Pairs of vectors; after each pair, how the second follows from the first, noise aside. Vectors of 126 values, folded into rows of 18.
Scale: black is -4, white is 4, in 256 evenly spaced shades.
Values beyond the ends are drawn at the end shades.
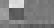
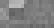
shrunk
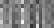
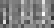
wrapped around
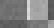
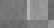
shrunk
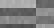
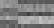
wrapped around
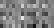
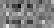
wrapped around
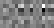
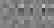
shrunk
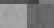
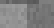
shrunk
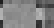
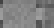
shrunk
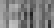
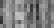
wrapped around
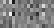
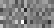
wrapped around
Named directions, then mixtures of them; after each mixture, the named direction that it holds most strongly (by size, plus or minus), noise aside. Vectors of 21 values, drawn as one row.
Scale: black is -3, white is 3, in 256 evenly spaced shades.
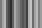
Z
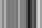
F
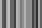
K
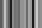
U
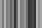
F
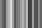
Z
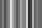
Z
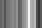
F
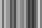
F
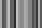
K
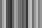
Z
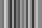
U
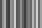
K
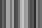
Z
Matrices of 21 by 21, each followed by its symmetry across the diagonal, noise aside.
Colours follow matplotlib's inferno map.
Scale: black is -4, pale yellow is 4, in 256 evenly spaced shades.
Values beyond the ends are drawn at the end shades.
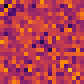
symmetric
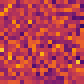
neither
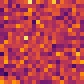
neither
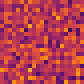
antisymmetric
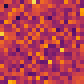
symmetric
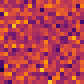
neither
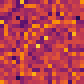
symmetric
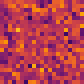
antisymmetric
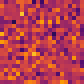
antisymmetric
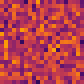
neither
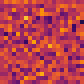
neither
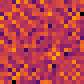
symmetric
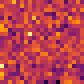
neither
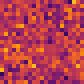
antisymmetric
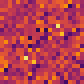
symmetric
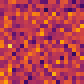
antisymmetric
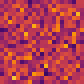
symmetric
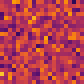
antisymmetric
